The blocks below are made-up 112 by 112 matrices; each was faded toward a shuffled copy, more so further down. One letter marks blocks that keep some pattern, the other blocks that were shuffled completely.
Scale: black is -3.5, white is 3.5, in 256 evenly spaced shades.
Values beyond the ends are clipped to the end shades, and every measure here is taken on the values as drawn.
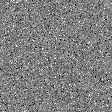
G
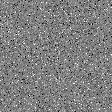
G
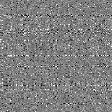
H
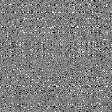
H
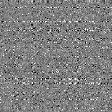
H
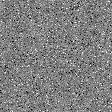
G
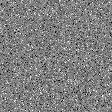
G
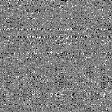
H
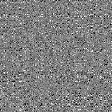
H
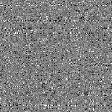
H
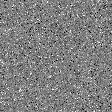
G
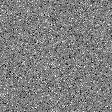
G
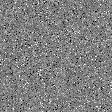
G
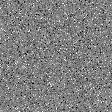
G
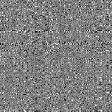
H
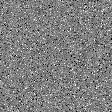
G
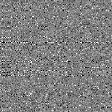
H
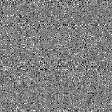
H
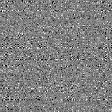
H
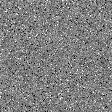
G
